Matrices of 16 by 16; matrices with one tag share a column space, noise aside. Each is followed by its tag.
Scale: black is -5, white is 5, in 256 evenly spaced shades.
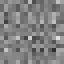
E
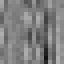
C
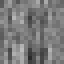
C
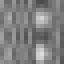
C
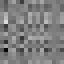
E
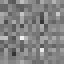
E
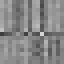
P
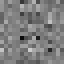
E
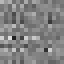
E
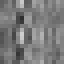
C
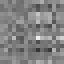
E
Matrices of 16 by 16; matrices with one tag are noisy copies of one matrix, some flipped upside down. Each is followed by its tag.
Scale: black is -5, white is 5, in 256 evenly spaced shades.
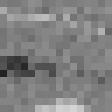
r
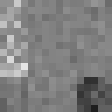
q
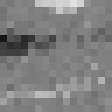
r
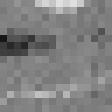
r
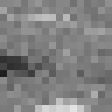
r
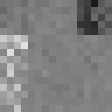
q
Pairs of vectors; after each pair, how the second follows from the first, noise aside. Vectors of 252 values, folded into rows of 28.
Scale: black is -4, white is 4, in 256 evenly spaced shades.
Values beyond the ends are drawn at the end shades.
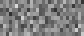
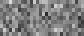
shuffled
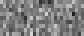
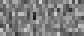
shuffled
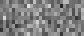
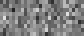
shuffled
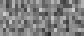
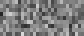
shuffled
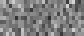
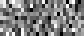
scaled up
